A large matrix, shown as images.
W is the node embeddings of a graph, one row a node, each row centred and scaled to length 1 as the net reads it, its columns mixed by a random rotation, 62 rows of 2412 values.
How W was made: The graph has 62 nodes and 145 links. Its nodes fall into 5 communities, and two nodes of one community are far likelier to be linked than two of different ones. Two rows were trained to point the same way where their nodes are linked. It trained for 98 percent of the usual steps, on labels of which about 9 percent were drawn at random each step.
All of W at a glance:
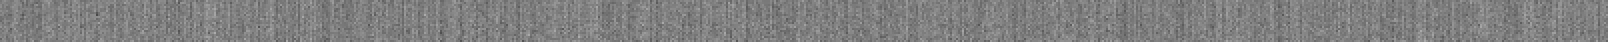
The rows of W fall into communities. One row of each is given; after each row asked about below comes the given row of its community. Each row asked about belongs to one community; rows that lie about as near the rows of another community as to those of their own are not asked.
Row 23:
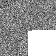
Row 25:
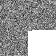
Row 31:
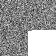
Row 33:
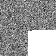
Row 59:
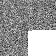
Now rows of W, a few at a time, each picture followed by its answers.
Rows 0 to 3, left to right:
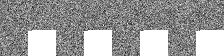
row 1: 31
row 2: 33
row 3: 23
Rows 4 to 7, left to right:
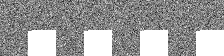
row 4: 31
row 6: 59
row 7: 25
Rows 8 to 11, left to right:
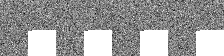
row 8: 31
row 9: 33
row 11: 25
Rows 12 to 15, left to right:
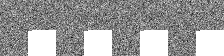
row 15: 31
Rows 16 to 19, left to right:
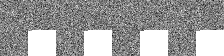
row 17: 31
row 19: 59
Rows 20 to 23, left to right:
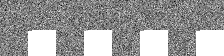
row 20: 25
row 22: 23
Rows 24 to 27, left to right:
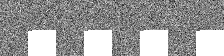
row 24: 25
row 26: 31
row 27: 23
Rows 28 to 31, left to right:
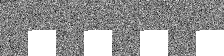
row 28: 25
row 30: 59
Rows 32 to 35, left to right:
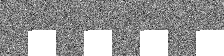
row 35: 25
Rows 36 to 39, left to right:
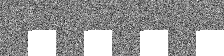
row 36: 59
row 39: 31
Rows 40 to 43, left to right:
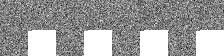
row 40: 31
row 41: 33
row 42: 25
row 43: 25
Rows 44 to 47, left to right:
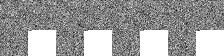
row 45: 23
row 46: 23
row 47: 33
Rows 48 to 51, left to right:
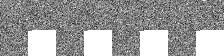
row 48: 23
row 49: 23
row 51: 59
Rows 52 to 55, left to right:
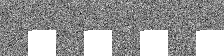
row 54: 25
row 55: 33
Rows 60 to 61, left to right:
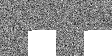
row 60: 33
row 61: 33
